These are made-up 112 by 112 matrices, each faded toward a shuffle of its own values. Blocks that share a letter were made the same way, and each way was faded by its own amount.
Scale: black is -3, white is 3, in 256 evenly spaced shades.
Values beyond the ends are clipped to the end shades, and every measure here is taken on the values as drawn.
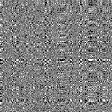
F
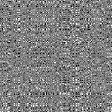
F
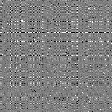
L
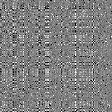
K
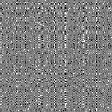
K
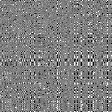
K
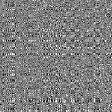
F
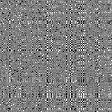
K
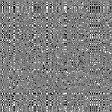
K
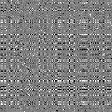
L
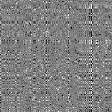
K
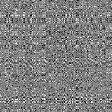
F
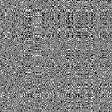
F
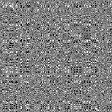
F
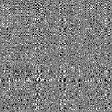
F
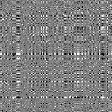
L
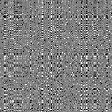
K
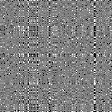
K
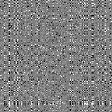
K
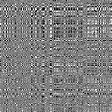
L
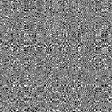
F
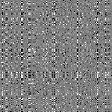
K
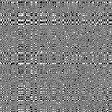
L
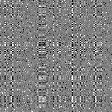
K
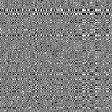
L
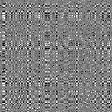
L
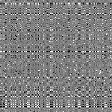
L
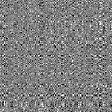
F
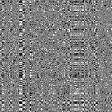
K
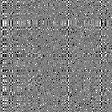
K
